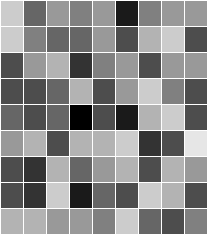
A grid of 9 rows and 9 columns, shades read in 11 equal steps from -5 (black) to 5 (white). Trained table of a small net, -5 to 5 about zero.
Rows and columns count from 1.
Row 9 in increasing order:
-2 -1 0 0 1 1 2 2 3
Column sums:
0 -6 4 -9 0 -2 2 8 -1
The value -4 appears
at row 1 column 6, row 5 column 6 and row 8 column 4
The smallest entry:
-5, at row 5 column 4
